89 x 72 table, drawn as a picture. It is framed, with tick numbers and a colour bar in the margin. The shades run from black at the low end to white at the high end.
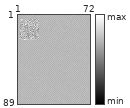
No overall slope runs across the table. The field is checkered. On average the colour sits 70% of the way up the scale. In the top left lies a patch that is rougher than the rest. The top left is the roughest part.
